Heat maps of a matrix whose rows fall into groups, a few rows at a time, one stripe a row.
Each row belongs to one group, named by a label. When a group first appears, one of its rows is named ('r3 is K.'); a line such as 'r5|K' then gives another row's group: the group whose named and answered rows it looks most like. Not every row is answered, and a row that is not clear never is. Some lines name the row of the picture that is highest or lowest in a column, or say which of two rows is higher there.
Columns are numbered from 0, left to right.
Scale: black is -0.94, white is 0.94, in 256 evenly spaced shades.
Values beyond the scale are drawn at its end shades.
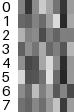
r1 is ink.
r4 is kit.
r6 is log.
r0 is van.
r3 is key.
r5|kit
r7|ink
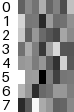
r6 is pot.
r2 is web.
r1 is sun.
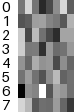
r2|web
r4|log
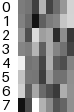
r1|pot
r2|log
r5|sun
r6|web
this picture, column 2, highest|7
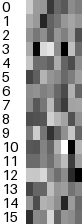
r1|pot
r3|log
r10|ink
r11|ink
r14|log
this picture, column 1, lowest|3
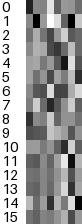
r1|van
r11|ink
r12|ink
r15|ink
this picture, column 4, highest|1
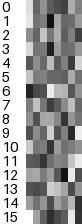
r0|web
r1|sun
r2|log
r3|sun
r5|web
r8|log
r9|key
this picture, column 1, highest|7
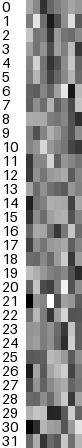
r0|pot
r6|ink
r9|van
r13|web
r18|ink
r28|ink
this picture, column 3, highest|21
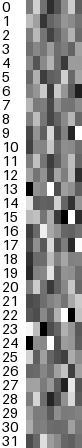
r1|pot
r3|key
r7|sun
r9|key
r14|kit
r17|key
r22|ink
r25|web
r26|ink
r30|web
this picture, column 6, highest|15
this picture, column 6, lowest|22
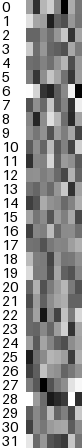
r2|ink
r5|van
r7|key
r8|van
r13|ink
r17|pot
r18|sun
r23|ink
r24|web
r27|pot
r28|web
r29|key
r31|web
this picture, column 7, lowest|6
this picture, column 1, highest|6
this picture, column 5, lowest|0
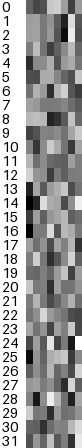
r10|van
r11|web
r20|sun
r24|key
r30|pot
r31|key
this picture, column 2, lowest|30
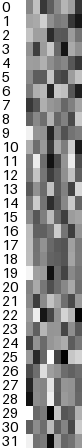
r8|key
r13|key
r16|kit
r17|web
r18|web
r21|van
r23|log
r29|sun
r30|key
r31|sun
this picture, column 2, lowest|22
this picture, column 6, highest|11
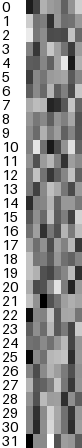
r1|sun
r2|web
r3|van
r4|ink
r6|key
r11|log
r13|van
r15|key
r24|ink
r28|log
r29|van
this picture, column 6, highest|10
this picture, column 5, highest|4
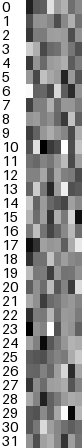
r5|log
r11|ink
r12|log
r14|web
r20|key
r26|ink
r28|pot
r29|ink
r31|log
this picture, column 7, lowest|15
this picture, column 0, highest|6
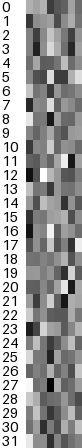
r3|van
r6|sun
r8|sun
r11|ink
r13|sun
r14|log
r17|key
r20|ink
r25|sun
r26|key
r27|sun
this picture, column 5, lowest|21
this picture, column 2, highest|12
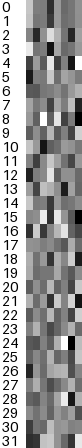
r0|sun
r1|sun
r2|van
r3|sun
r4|key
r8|log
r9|key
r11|van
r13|log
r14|sun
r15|log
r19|kit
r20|key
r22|key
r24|ink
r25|key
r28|ink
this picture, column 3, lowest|3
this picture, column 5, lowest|13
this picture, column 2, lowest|10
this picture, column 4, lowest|4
